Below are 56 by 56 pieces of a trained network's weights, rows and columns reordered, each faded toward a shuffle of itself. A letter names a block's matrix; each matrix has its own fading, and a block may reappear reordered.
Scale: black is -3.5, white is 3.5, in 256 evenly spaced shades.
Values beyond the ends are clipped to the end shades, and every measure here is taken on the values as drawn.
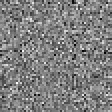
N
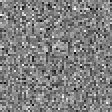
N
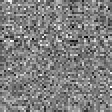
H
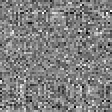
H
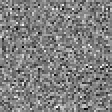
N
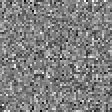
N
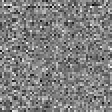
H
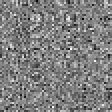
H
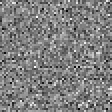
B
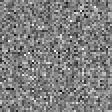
B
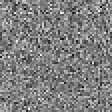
B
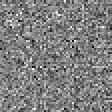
B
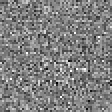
B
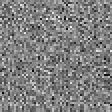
H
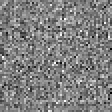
B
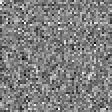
N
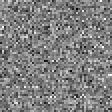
H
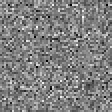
N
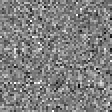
N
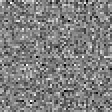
H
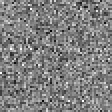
N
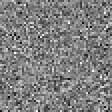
N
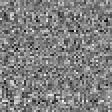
H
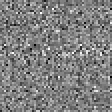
H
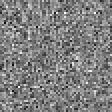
B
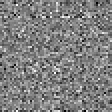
H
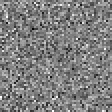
B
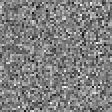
N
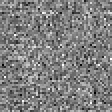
B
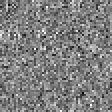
B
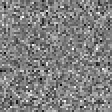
B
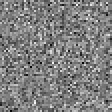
N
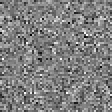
H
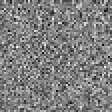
B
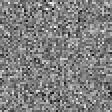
B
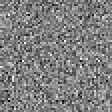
N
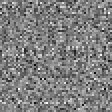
H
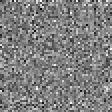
N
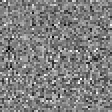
H
